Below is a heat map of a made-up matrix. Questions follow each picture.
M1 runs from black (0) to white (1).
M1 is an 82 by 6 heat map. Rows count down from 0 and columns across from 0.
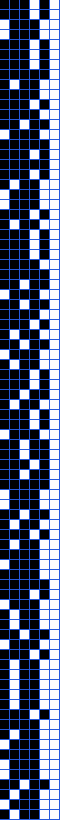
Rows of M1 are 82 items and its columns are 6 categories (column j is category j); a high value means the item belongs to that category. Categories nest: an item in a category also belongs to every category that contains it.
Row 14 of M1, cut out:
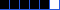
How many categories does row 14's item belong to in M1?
1
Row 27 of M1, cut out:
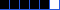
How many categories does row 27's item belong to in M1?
1
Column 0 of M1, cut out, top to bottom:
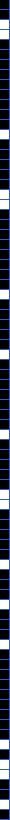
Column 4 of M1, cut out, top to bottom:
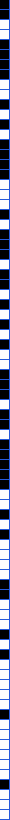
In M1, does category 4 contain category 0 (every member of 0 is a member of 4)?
yes
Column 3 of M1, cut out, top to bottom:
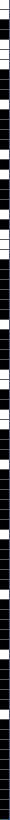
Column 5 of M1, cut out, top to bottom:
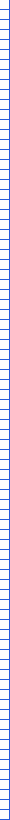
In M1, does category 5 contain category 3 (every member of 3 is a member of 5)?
yes
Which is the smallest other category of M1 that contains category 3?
5
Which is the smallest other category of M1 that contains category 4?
5
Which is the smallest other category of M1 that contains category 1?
4
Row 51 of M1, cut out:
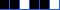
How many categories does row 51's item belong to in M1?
2
